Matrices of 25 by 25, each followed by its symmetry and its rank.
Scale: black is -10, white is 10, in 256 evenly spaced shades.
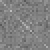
symmetric, rank five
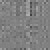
neither, rank three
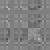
symmetric, rank two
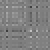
symmetric, rank two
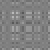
symmetric, rank one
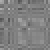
symmetric, rank two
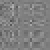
neither, rank three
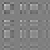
symmetric, rank one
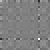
symmetric, rank two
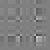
symmetric, rank one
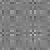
symmetric, rank two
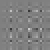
symmetric, rank one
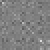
symmetric, rank five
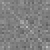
symmetric, rank five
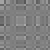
symmetric, rank one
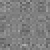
neither, rank three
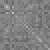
symmetric, rank five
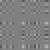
symmetric, rank one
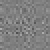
neither, rank three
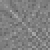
symmetric, rank five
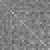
symmetric, rank five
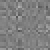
neither, rank three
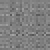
neither, rank three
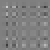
symmetric, rank one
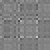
symmetric, rank two
